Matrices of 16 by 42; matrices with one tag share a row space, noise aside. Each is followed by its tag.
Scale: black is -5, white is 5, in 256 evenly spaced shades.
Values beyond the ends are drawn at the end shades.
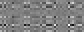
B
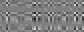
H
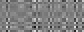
H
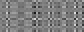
H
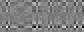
H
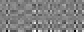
H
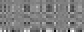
B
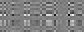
B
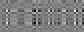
H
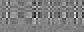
H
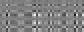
H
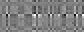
H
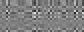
H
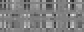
B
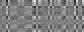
H
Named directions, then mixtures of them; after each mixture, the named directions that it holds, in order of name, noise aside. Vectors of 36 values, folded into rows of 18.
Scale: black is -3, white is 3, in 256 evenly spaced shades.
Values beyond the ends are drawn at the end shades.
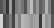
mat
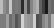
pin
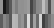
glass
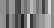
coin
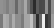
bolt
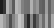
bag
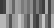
bag, bolt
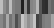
pin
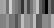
pin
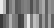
bag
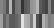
mat, pin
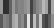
glass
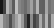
bag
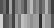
mat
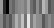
glass, mat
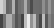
bag, bolt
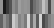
glass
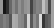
glass
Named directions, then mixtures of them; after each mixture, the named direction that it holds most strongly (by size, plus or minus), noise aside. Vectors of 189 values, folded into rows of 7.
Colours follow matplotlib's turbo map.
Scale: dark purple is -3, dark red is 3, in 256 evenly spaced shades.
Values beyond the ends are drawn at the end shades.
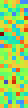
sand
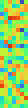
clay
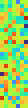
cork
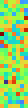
sand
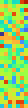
sand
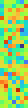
clay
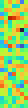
clay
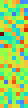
sand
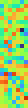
clay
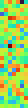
clay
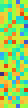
cork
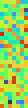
sand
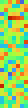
clay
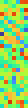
sand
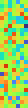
cork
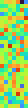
sand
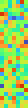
clay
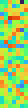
clay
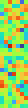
clay
